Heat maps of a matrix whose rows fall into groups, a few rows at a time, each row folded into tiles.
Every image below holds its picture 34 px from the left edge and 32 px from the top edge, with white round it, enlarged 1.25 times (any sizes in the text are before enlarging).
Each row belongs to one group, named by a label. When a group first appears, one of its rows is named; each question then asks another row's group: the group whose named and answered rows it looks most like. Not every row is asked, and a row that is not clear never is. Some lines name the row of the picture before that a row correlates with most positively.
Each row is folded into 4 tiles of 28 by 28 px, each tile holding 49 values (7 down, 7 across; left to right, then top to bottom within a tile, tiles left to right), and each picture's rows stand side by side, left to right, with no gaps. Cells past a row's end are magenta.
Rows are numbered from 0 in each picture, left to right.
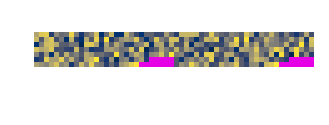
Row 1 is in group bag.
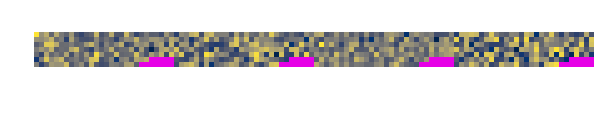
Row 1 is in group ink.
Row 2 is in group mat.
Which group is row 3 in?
bag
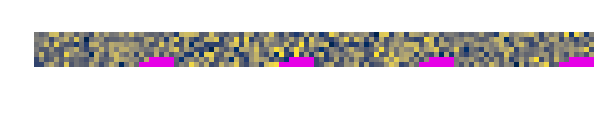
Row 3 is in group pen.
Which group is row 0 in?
ink
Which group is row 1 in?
bag
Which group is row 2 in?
ink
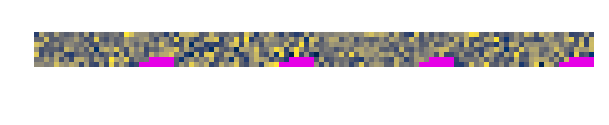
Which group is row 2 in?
pen
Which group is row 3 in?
bag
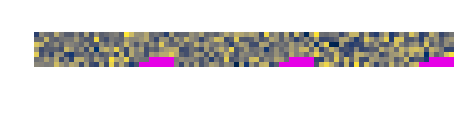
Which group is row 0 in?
mat
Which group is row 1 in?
pen
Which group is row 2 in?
ink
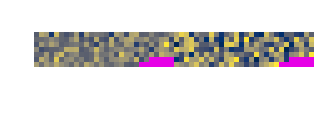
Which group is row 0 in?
mat
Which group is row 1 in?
bag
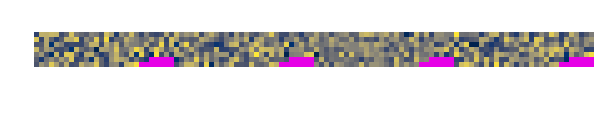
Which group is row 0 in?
bag
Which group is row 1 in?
ink
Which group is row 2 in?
pen
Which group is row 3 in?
ink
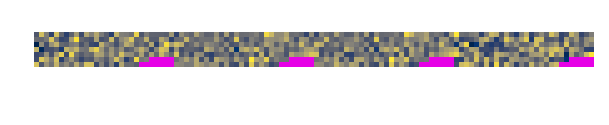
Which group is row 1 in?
mat
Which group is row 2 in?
mat
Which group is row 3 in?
ink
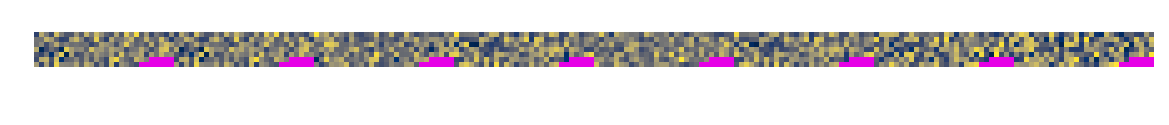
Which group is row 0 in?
mat
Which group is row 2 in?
bag
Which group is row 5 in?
ink
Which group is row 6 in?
bag
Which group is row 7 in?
bag
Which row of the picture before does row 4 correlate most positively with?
0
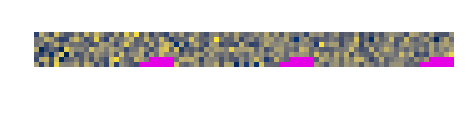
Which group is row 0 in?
mat
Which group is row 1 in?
mat
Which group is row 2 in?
mat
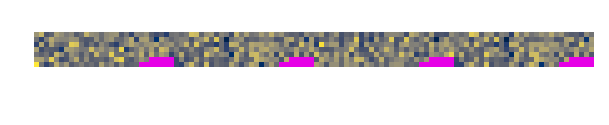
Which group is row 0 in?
mat
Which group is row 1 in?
ink
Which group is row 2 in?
mat
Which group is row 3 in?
ink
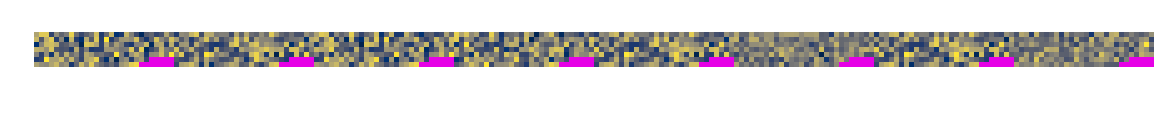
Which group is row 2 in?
bag
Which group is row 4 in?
ink
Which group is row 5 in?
pen
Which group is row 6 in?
ink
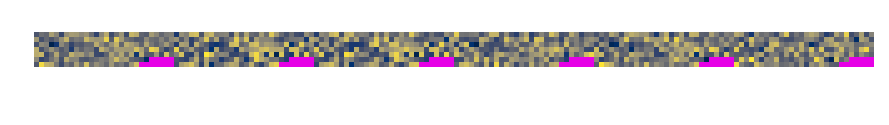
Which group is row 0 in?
ink
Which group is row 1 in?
ink
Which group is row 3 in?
ink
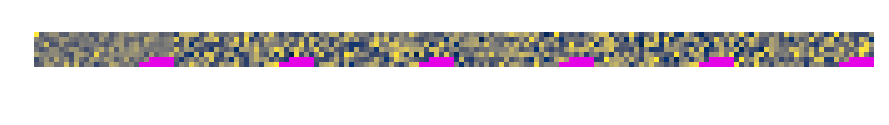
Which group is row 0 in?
ink
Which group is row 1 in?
bag
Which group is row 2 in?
ink
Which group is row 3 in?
pen
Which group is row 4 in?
bag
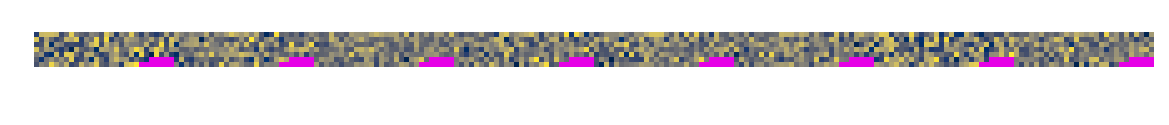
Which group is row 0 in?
bag
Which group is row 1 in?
pen
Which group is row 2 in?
pen
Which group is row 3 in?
pen
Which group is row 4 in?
pen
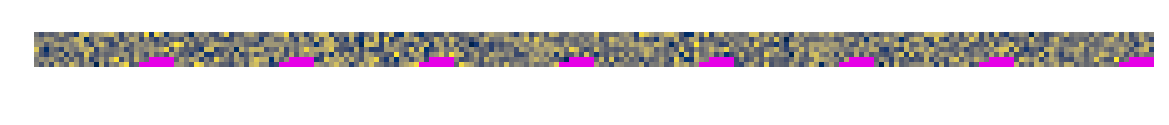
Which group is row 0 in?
pen
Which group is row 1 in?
mat
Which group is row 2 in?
bag
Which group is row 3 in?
ink
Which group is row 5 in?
ink
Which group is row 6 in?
pen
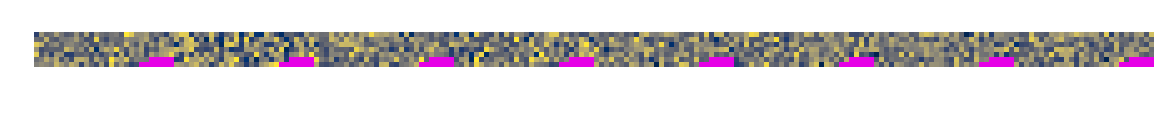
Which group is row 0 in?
mat
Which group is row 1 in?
bag
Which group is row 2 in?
pen
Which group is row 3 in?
mat
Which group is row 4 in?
pen
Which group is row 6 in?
pen
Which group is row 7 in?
pen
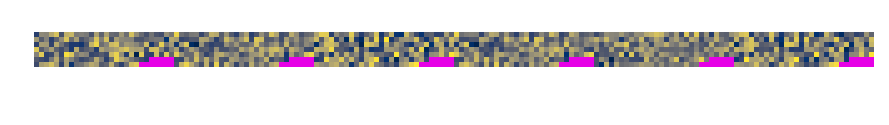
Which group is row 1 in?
ink
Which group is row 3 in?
ink
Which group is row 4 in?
pen
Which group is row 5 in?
bag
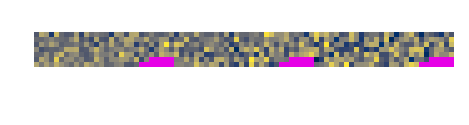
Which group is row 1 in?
mat
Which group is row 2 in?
bag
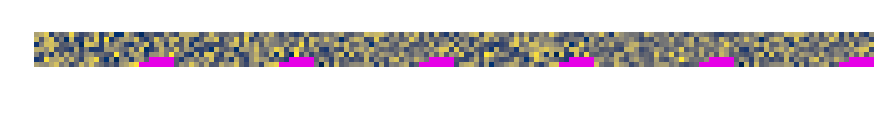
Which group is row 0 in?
bag
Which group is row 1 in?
bag
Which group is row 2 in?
pen
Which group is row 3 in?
ink
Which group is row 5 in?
pen
